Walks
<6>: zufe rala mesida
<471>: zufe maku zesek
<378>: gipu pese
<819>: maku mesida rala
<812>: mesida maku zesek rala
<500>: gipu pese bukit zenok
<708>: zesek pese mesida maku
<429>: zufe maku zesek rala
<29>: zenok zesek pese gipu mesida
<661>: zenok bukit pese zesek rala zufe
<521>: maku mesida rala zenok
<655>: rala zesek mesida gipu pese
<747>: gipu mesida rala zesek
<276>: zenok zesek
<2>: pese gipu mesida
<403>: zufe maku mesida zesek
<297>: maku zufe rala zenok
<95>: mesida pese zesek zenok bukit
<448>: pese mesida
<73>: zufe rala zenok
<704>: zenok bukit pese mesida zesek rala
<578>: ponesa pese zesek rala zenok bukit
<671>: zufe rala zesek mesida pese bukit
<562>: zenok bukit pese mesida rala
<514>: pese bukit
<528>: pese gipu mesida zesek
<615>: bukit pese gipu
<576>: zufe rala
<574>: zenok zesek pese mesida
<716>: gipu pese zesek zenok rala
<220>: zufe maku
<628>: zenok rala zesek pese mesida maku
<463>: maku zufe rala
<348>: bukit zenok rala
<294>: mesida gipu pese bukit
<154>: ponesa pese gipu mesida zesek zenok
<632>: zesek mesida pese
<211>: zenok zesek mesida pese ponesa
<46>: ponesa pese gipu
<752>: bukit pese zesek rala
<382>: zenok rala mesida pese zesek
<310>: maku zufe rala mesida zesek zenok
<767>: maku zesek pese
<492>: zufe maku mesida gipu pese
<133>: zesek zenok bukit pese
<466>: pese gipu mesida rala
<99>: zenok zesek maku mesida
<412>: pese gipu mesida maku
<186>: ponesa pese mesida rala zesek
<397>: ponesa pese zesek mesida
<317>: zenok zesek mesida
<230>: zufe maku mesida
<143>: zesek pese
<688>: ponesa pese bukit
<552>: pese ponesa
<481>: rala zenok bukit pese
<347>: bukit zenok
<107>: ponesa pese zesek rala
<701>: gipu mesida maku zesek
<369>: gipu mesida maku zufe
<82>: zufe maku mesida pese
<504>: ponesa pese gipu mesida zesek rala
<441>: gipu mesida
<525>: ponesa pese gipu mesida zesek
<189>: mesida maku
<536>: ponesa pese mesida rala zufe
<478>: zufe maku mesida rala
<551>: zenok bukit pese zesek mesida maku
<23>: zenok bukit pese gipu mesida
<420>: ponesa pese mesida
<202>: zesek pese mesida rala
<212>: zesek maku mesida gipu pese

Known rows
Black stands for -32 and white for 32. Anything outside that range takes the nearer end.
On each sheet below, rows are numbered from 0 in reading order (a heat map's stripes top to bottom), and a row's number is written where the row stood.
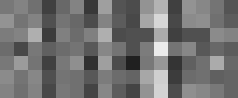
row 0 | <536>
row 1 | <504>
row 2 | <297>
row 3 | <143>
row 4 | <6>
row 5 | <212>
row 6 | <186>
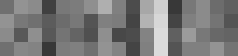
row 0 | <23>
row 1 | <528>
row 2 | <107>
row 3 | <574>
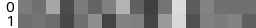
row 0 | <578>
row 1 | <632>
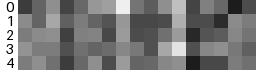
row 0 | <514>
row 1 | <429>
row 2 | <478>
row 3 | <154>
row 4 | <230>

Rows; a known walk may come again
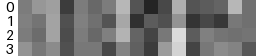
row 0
<73>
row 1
<463>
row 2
<578>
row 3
<655>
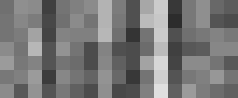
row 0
<23>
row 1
<294>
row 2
<704>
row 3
<812>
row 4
<504>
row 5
<382>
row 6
<107>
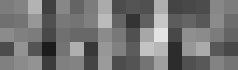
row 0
<297>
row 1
<661>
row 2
<154>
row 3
<448>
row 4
<478>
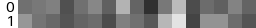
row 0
<671>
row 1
<525>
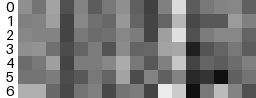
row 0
<716>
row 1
<310>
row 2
<29>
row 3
<369>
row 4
<551>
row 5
<220>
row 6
<441>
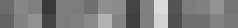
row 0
<574>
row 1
<95>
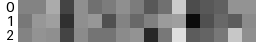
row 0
<99>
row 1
<189>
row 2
<317>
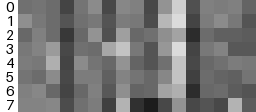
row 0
<632>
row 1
<528>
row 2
<82>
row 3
<500>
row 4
<628>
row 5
<708>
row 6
<492>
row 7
<576>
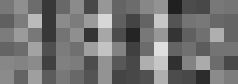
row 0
<230>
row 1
<481>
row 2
<6>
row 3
<133>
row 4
<466>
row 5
<429>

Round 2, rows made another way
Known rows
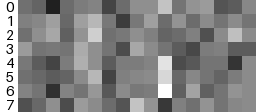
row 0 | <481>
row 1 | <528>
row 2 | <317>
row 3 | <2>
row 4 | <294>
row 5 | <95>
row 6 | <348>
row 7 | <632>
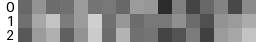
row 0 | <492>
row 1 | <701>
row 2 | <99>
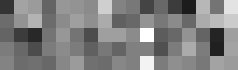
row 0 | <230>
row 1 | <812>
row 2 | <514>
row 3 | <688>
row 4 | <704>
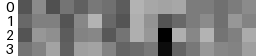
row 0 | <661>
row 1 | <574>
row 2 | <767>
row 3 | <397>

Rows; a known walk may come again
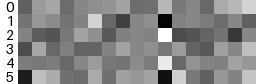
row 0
<812>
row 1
<154>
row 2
<294>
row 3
<463>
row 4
<704>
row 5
<471>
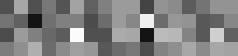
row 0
<297>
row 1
<481>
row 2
<276>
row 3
<186>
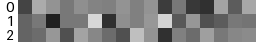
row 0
<369>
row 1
<347>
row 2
<632>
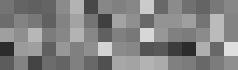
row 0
<95>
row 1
<382>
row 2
<747>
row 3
<230>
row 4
<661>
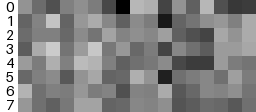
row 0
<378>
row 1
<397>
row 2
<6>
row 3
<701>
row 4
<441>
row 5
<574>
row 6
<466>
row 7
<23>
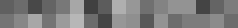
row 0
<133>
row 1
<528>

